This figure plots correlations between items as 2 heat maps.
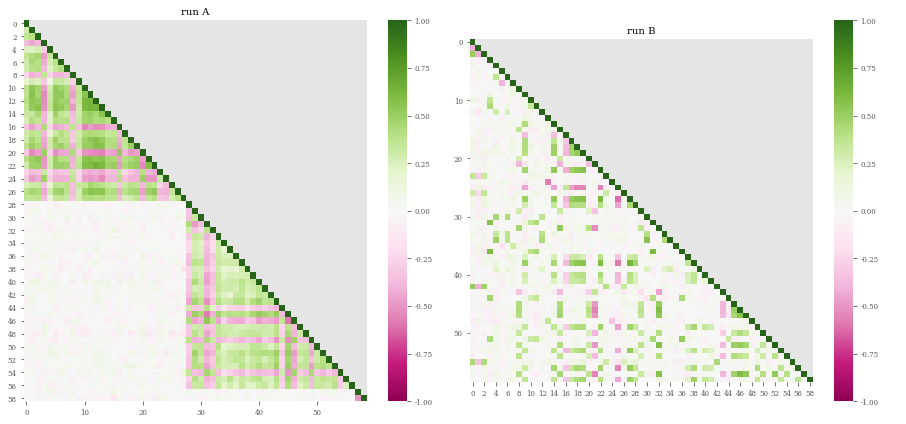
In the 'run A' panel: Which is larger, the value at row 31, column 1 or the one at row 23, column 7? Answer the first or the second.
the first
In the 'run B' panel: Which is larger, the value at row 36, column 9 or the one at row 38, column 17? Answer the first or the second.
the second
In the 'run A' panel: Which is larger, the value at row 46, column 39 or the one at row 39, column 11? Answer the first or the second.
the second
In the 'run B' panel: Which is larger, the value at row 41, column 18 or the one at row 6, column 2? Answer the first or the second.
the first
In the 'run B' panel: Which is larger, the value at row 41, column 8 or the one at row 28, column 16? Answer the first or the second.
the first
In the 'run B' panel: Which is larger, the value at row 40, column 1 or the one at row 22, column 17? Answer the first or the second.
the second
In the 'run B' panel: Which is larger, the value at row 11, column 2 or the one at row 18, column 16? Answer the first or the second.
the first
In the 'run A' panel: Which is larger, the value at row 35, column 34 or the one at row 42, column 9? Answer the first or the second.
the first
